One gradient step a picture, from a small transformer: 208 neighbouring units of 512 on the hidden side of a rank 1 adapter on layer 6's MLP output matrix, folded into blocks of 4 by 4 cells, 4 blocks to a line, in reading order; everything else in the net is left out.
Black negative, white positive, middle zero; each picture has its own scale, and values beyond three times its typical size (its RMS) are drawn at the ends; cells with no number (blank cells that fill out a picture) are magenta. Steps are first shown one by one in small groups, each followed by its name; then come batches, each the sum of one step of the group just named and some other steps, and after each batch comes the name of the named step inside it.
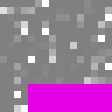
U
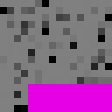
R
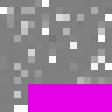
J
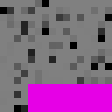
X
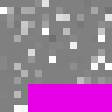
J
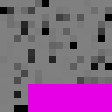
X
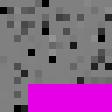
R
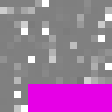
U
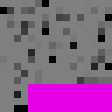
R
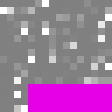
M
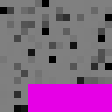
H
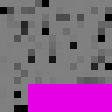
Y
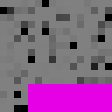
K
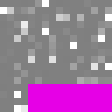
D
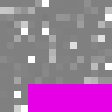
Y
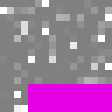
D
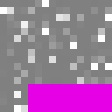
K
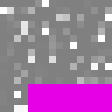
Y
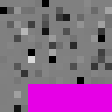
H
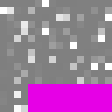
Y
